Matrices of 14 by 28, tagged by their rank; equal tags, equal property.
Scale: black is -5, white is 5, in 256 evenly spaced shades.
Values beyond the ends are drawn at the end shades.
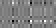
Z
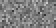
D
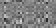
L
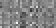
L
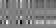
Z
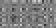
L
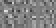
L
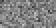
D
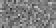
D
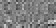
L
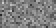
D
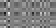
Z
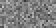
D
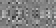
L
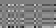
Z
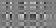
Z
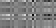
Z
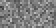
D
